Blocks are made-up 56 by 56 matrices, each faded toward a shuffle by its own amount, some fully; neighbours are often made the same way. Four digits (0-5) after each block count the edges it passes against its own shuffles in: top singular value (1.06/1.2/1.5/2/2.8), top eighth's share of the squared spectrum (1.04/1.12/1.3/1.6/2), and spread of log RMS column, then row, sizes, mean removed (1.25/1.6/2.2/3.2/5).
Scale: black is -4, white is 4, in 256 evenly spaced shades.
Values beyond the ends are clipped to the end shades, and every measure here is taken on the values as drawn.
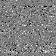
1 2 0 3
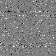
2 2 0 2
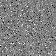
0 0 0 0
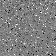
0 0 0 0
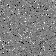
0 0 0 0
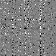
2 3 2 1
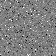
0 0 0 0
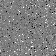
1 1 0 0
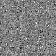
3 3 1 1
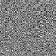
4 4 2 2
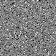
2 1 0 0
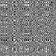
4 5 3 3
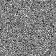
2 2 0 0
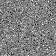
0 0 0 0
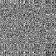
4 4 2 2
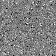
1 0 0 0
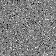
0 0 0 0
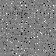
3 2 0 1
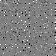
4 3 2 1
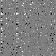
4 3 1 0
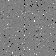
2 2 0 0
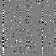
4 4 2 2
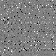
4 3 1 1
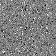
0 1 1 0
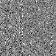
1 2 3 0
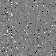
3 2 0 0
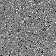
1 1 0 0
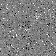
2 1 0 0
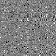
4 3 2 1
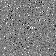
2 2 0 0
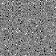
3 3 2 1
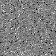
3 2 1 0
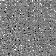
3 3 1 0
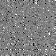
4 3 1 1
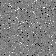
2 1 0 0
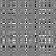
5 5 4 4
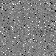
3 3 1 1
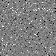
2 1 0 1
